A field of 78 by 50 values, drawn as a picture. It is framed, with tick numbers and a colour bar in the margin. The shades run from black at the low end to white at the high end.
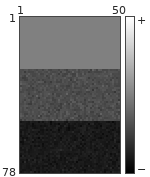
The table splits into 3 rows of 1 panel. Panel 1,1: middling, flat. Panel 2,1: low, fine-grained, faint in contrast. Panel 3,1: very low, fine-grained, faint in contrast.
